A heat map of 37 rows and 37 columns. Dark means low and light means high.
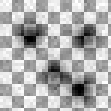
Ninth with the lowest average: bottom right. Dips: four. Average level on the scale: 70%. Odd rows or columns: none.
